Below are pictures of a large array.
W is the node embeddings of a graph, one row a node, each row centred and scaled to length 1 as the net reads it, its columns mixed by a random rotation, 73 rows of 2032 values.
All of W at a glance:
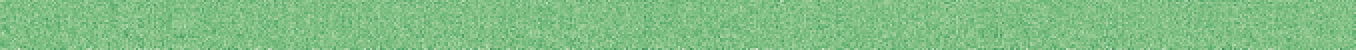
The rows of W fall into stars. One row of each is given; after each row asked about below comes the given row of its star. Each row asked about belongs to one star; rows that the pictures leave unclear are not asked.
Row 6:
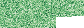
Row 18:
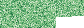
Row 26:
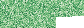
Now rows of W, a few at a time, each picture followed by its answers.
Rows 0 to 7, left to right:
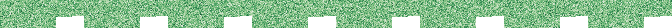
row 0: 26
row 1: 26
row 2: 26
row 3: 18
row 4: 6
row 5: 18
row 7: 26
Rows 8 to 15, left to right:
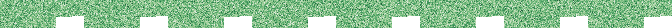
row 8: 26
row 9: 26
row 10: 6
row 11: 6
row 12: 18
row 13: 18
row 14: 6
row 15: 26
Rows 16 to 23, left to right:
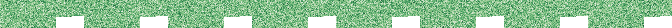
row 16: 6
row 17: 18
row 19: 26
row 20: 6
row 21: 26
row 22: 26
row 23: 6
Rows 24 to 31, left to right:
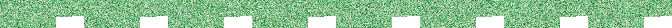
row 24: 18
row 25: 26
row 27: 6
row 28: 18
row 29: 6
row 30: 6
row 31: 6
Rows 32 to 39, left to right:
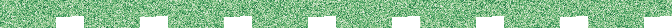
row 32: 26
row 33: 26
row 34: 26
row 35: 26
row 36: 26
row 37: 6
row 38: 18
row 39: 6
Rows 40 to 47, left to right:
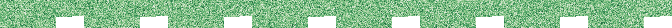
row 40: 6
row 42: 6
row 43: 18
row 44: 18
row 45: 26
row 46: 26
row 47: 18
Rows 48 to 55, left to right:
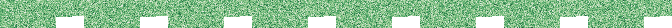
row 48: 26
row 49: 26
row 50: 18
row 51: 18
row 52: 18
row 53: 26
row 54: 18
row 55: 18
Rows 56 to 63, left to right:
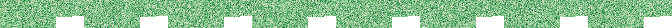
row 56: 18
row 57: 26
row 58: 6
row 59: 6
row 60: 6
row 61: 6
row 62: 18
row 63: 26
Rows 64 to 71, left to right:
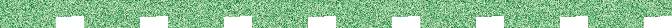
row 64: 18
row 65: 6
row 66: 6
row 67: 6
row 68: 18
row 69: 6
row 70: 6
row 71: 26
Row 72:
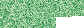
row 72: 26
